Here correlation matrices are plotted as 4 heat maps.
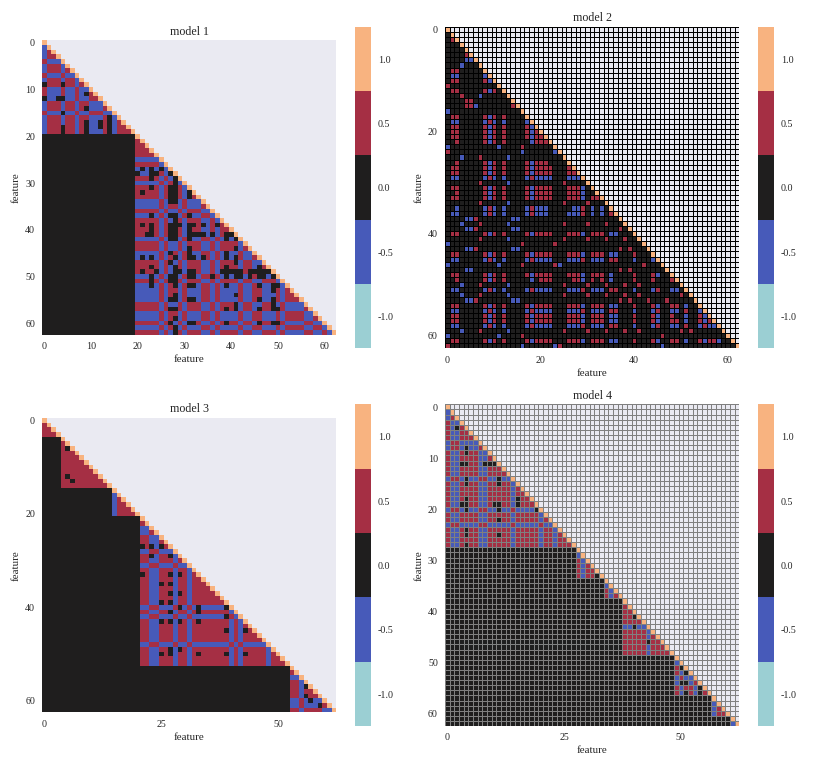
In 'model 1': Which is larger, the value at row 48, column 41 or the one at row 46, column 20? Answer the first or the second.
the first
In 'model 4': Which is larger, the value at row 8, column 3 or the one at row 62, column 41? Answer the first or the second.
the second
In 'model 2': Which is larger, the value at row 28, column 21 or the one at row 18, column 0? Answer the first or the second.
the first
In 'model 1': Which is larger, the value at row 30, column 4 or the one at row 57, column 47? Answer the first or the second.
the second
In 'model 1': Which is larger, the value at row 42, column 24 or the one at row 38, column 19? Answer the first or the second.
the second
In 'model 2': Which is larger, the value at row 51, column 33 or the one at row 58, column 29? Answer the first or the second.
the second
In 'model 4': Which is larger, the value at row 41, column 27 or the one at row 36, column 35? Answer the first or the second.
the first
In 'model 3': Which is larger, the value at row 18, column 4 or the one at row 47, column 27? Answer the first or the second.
the second
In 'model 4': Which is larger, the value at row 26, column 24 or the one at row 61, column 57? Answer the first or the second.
the first
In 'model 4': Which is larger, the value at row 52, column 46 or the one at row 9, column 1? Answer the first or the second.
the first
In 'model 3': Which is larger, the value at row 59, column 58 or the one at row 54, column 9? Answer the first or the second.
the first
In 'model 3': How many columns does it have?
63
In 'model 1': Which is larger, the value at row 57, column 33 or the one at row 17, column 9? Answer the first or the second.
the first
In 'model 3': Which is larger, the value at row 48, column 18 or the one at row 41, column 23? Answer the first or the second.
the first
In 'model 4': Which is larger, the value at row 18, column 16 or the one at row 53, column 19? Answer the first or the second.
the first
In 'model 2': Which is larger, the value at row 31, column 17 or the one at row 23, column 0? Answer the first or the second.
the first
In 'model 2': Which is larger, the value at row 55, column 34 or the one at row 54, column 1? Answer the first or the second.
the second
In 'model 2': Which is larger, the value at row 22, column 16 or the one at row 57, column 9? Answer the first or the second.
the first
